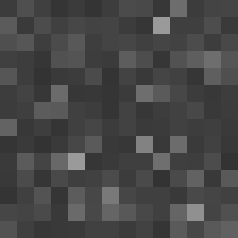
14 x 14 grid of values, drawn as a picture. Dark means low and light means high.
Grain: fine. Average level on the scale: 30%. Mirror symmetry: none. Histogram: skewed, a long tail of high values. Stripes: none.
